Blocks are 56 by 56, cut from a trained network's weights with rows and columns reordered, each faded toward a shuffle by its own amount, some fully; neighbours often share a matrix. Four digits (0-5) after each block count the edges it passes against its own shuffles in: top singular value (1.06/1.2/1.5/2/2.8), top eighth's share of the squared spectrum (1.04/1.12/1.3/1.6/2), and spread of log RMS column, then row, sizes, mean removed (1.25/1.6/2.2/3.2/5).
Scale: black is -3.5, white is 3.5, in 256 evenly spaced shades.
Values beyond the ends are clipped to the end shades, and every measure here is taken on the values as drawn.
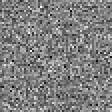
2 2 0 1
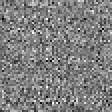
3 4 2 2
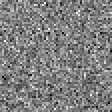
0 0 0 0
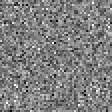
0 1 0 0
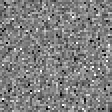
0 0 0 0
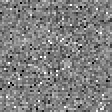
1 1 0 0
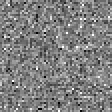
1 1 1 0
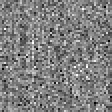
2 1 0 0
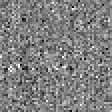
2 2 0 1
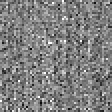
3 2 0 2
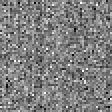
1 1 0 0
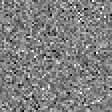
0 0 0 0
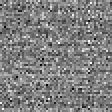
2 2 1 0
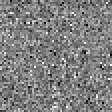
0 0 0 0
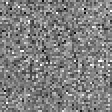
1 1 0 1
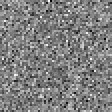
1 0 0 0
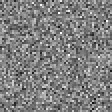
0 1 0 0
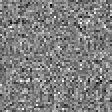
2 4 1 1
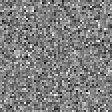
0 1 0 0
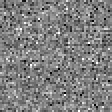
1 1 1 0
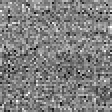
2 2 1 0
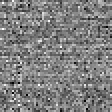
3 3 2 0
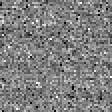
1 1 0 0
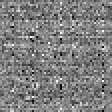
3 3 2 1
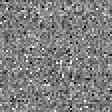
1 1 0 0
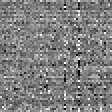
3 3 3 0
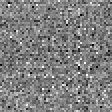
1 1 1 0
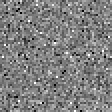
0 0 0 0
